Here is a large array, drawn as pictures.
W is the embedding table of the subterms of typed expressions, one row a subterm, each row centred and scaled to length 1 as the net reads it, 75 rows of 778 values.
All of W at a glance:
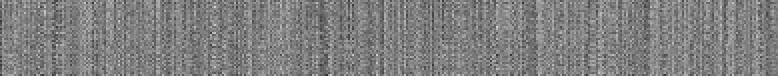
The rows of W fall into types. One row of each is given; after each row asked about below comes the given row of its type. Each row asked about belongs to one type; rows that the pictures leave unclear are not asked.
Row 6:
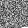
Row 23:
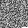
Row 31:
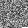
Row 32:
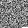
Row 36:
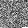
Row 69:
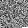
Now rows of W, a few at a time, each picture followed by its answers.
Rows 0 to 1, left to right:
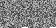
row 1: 6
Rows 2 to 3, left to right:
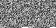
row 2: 32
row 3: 36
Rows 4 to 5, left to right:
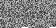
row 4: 6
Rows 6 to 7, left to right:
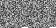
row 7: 6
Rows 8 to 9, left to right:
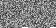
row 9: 36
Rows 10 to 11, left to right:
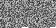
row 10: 6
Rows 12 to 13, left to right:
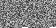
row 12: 31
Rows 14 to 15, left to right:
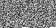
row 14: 31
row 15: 23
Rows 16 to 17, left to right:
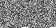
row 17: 23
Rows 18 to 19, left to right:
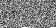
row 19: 36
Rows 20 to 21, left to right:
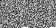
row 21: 23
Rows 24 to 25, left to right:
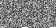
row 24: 36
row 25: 6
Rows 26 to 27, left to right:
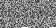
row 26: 6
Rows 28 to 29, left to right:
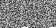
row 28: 23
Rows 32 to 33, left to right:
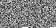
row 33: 69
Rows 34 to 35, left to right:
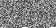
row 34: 36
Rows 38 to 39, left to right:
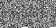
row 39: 6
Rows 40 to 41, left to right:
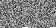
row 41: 31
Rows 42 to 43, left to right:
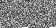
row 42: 69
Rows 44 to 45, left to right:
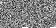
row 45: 69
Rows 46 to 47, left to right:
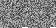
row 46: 31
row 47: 31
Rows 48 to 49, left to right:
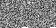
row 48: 23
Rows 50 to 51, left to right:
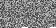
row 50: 6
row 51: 32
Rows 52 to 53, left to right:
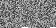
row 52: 6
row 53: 31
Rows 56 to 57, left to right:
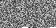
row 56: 23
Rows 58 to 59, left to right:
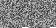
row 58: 31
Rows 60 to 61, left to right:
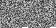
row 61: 23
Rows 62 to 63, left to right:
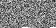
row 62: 32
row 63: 36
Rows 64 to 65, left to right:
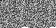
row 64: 23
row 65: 23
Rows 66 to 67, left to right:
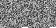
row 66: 32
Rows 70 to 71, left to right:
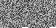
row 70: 31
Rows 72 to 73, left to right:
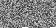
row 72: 31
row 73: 69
